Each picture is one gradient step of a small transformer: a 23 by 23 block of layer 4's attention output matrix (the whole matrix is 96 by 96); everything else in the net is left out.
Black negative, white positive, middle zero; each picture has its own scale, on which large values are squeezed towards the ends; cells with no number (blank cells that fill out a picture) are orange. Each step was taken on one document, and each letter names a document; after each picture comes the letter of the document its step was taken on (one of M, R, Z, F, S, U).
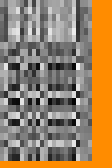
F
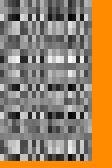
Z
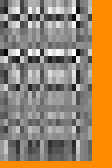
F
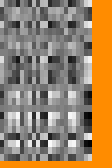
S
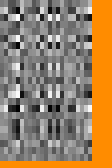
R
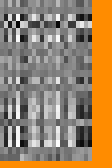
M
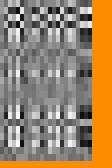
M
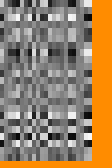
S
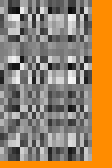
Z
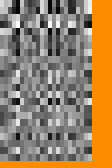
R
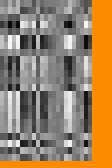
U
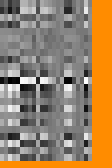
U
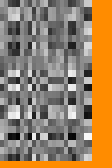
S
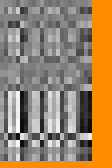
M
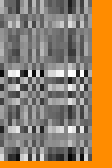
Z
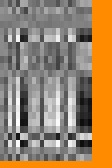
M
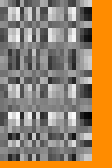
S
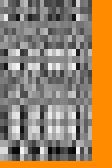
F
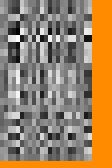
R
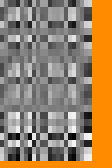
S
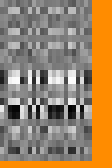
Z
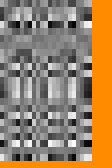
S
